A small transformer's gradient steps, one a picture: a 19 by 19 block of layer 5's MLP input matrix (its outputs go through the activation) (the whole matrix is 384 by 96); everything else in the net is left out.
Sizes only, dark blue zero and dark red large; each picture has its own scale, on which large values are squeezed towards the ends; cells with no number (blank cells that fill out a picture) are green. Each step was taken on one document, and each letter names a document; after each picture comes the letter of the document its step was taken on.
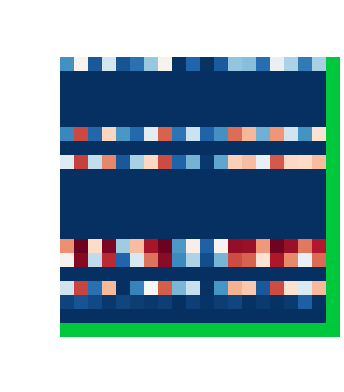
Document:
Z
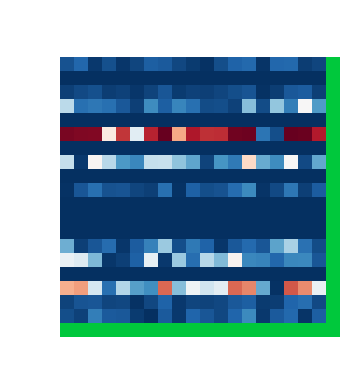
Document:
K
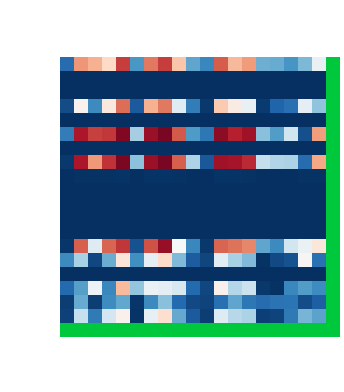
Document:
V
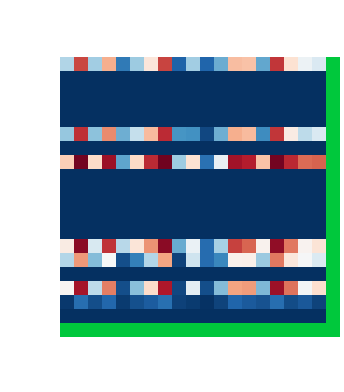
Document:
Z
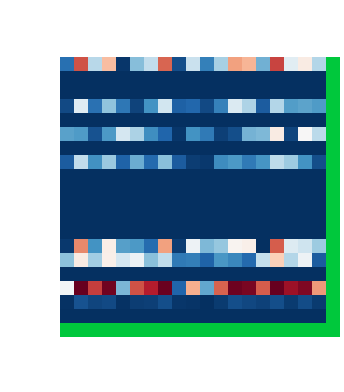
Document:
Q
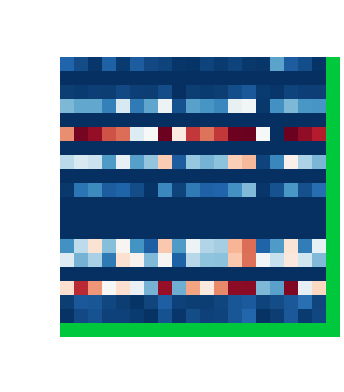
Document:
K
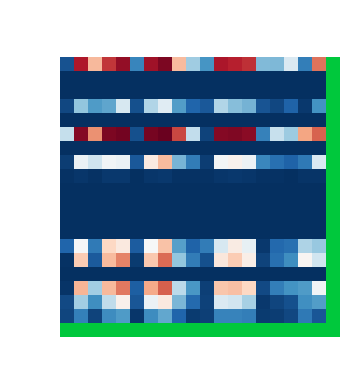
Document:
V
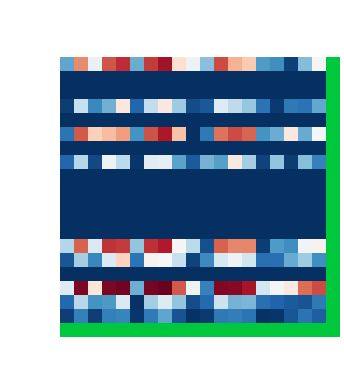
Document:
V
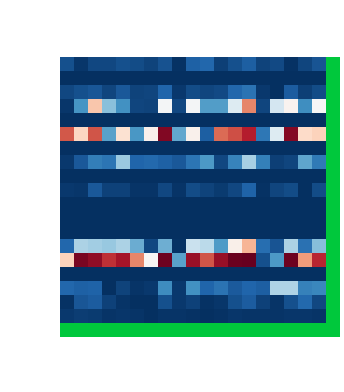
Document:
K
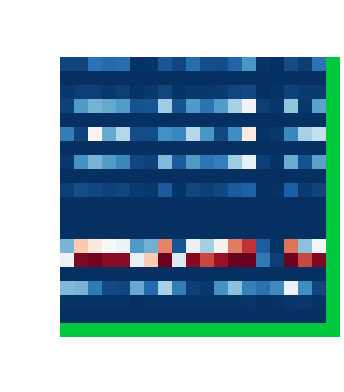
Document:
K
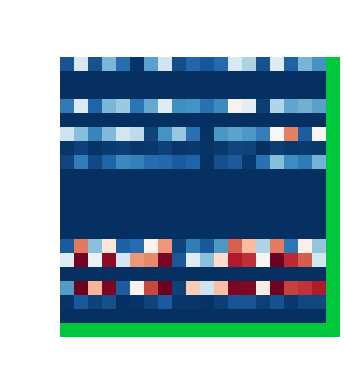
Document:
Q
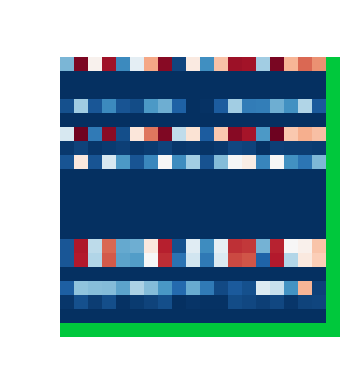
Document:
Q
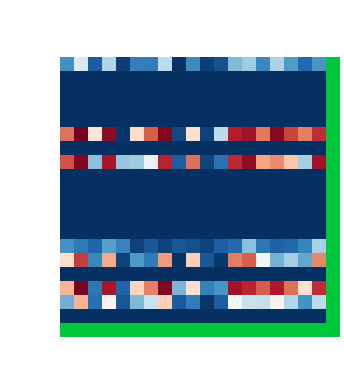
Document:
Z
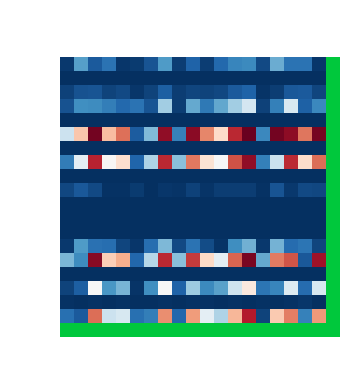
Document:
K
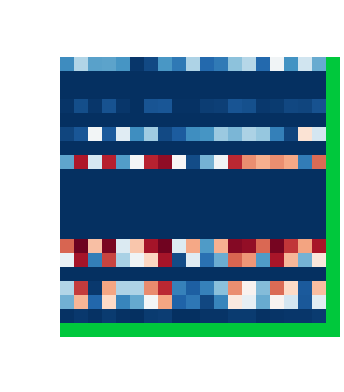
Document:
Z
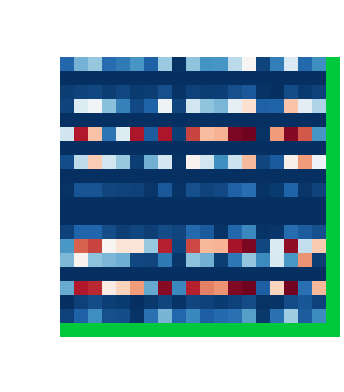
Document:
K
